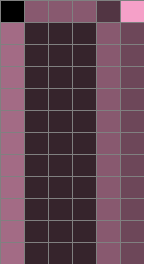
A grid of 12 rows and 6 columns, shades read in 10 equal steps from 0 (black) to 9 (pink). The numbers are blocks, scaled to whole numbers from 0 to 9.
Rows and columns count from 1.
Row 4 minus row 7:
0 0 0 0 0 0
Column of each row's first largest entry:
6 1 1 1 1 1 1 1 1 1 1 1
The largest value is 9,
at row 1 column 6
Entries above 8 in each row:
1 0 0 0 0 0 0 0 0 0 0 0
